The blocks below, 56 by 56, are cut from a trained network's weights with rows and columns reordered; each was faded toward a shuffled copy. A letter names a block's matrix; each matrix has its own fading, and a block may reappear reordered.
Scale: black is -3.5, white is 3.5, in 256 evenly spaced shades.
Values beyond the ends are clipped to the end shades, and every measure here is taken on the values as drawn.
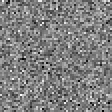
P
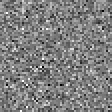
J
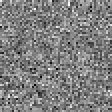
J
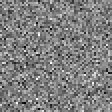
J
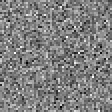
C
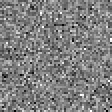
P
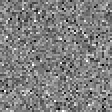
P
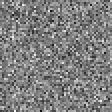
C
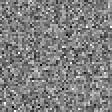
C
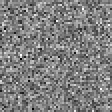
C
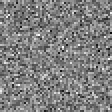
C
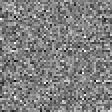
J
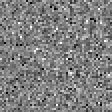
P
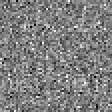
P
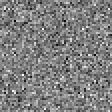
P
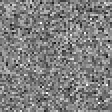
P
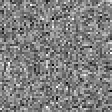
J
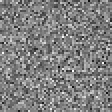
C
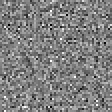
J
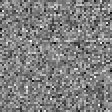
C
